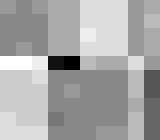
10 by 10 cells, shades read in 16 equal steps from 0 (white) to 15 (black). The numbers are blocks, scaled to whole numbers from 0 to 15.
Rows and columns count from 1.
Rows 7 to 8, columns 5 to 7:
6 7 7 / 7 7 7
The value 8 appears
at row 9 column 4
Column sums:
40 41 41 70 69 46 47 47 47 72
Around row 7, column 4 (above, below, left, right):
7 7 3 6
